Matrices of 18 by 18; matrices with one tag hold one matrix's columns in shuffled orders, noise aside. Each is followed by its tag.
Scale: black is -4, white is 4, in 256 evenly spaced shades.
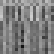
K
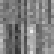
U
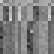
K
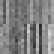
U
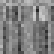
K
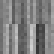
U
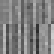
U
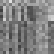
K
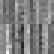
U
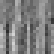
U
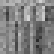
K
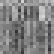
K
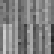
U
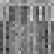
K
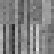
U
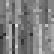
U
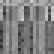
K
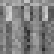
K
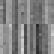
U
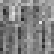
K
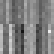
U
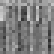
K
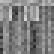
K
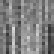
U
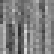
U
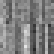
U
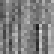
U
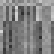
K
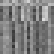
K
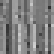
U
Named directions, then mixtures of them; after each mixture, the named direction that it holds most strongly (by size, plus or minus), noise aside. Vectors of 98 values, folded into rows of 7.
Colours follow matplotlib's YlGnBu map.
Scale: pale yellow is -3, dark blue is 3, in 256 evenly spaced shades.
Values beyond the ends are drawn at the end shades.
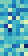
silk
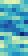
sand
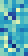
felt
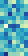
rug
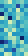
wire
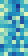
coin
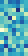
felt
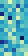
wire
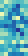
coin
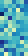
wire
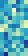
rug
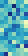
rug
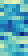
sand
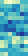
sand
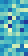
silk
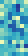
coin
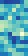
sand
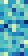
rug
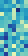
felt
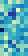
felt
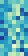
coin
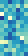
wire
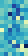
silk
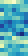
sand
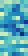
sand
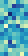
rug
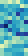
sand
